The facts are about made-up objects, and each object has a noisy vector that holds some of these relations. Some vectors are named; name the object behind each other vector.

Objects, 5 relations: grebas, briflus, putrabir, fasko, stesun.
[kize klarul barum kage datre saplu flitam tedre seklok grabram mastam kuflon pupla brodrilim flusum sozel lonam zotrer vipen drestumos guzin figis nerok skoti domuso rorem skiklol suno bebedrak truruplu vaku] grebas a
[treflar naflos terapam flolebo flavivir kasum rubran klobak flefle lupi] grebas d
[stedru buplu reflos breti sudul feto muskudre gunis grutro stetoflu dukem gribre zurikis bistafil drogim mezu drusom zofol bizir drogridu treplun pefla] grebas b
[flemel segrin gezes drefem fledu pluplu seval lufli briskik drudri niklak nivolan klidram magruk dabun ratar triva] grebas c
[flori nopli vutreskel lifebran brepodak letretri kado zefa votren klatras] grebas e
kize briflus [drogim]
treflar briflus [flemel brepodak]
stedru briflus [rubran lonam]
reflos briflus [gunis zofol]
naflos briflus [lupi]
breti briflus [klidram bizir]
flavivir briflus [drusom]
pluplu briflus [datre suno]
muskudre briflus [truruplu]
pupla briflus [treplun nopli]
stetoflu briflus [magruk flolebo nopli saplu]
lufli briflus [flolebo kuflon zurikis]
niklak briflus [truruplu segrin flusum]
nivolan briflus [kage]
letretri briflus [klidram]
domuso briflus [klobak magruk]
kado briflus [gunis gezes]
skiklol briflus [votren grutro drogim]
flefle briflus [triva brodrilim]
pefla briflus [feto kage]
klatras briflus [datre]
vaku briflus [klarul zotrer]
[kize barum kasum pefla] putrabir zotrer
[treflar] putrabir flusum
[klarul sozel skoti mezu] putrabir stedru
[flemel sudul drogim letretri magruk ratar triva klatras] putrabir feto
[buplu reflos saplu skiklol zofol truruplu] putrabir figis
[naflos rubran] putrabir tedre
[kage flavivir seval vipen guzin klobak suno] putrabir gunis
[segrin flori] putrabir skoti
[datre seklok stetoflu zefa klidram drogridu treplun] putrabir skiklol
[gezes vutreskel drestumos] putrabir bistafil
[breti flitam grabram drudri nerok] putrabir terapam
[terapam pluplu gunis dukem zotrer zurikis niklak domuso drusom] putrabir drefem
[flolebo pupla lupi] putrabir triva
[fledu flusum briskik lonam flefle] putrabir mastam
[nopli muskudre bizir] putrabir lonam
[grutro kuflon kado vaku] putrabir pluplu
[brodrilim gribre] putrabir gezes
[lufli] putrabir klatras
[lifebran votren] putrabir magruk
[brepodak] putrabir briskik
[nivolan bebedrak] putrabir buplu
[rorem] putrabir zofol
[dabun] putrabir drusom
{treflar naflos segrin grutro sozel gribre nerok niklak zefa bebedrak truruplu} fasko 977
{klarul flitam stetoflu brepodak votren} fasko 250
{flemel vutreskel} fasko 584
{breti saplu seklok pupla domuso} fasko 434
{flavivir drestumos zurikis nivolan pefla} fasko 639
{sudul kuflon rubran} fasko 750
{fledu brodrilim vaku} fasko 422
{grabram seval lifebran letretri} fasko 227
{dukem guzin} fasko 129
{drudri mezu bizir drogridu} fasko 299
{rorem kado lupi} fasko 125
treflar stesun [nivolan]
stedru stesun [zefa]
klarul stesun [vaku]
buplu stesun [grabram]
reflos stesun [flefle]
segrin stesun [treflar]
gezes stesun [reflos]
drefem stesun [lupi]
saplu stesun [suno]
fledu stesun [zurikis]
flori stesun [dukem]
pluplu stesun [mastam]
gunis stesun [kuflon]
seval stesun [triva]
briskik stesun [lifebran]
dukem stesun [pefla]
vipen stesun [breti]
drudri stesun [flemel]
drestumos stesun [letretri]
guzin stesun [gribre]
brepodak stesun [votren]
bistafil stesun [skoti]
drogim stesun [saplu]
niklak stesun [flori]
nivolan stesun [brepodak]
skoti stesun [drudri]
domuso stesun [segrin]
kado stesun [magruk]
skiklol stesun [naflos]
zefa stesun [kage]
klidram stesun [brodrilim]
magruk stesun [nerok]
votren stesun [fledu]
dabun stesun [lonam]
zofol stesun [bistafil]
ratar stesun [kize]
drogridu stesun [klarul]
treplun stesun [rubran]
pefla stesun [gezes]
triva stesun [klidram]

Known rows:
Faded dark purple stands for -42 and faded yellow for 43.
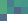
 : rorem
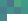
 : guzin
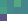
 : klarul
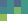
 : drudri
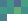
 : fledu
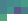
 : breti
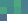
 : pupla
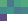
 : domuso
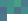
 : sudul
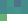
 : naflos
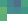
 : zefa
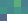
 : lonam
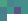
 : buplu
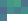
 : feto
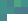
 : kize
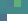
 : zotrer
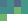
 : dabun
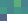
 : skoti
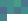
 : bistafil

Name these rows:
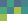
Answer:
gezes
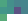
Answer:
reflos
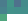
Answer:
rubran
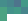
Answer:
kado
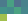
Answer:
flefle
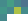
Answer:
klatras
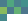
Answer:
letretri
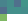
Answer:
flavivir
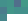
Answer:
treflar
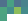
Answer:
flemel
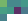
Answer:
stetoflu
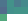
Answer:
terapam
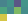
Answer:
niklak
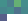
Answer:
flitam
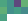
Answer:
nivolan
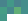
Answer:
nopli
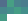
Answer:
lupi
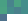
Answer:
figis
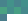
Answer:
vutreskel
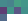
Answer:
zurikis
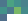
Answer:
lifebran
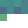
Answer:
pefla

